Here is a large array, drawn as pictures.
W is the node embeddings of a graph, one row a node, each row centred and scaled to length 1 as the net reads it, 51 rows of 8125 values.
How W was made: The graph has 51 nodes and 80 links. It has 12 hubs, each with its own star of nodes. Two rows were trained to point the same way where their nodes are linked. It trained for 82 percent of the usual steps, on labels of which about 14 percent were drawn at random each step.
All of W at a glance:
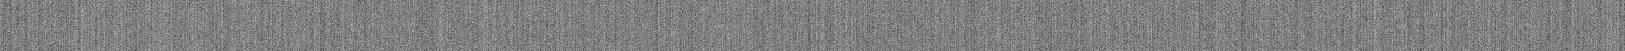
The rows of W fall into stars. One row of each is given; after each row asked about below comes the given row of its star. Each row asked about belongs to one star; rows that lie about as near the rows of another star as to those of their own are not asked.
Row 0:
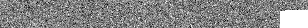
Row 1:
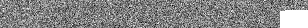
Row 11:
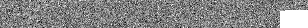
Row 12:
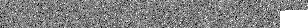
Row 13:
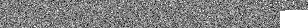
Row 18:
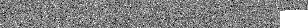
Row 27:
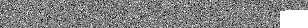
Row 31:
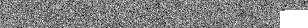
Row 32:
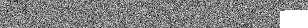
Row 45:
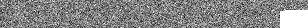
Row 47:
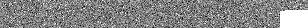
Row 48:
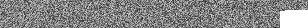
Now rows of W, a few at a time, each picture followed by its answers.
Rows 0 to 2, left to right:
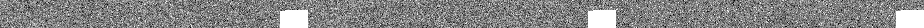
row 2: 45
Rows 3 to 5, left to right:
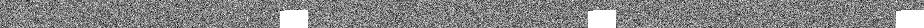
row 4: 0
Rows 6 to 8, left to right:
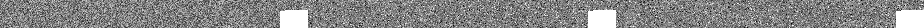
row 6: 12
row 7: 18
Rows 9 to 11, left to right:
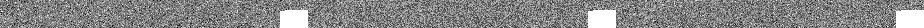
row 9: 45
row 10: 18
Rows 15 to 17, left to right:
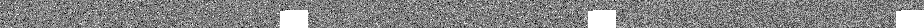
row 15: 45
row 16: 45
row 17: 11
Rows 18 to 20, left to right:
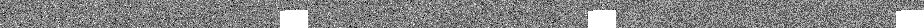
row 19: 47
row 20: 1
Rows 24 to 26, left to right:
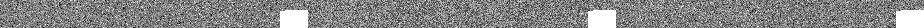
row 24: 27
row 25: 27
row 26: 48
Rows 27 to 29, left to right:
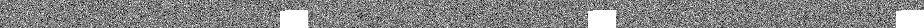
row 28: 48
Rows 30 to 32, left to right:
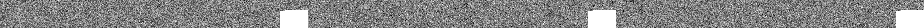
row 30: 1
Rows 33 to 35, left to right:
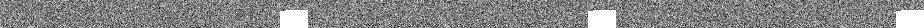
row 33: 31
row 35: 47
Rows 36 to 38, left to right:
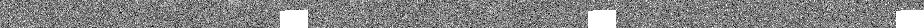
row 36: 31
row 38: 18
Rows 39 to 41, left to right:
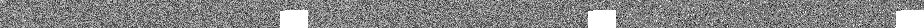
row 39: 47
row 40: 13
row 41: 1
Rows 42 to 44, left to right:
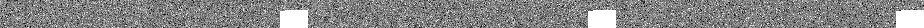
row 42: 32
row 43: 13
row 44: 1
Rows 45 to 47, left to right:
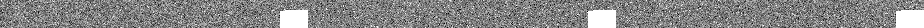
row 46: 12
